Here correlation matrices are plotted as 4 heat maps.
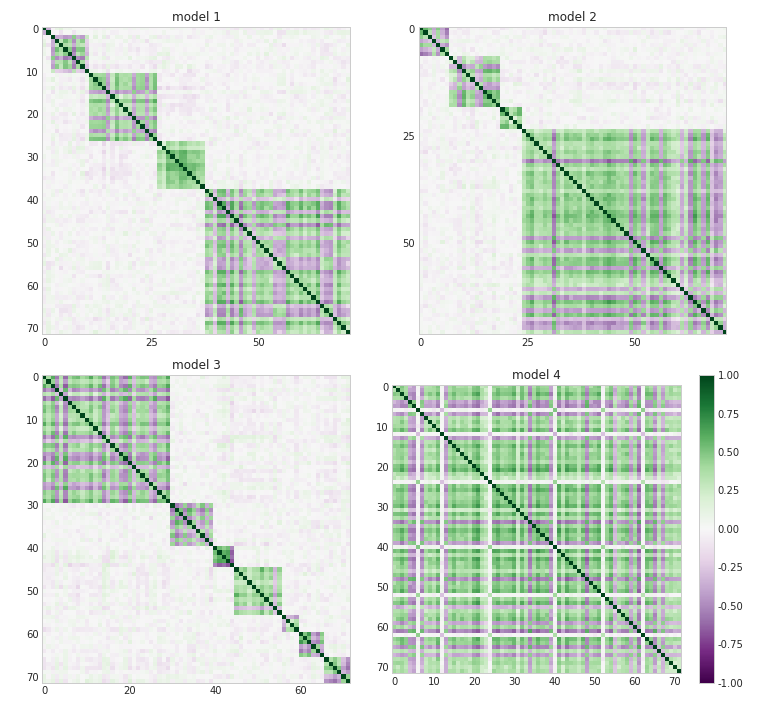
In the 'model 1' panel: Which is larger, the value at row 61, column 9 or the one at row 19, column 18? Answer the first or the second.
the second
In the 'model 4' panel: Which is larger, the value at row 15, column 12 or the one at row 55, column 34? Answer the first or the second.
the second
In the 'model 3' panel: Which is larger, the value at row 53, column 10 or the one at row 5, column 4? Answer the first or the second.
the first
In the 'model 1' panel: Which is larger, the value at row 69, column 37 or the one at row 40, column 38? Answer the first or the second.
the first
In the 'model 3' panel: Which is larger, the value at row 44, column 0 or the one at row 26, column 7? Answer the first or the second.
the first
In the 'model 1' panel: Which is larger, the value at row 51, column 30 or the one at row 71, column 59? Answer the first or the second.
the second
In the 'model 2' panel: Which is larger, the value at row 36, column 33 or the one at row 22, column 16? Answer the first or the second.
the first
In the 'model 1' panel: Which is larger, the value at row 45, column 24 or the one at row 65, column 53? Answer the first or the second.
the first
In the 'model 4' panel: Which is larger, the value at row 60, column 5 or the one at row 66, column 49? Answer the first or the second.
the second
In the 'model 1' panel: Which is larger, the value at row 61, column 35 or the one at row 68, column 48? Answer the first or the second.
the second
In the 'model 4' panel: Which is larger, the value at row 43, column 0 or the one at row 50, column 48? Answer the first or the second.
the first
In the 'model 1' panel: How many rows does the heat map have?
72
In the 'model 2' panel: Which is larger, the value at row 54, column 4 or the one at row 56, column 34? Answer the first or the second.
the first
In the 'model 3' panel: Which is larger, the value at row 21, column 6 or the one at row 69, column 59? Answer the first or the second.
the second
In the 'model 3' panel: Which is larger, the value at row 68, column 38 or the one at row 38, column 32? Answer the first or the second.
the second
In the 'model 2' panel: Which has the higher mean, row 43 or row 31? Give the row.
43
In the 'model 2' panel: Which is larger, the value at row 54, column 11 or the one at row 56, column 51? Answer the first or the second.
the first
